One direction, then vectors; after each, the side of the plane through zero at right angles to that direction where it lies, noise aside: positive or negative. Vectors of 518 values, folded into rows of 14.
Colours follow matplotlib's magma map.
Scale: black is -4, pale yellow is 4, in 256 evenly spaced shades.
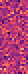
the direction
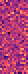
positive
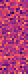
negative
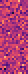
negative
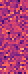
positive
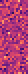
negative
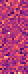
negative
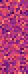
negative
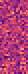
positive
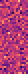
negative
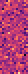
negative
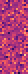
positive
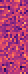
negative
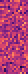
negative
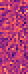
positive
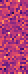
negative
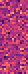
positive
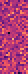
positive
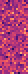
positive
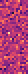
negative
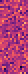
negative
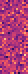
positive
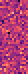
positive
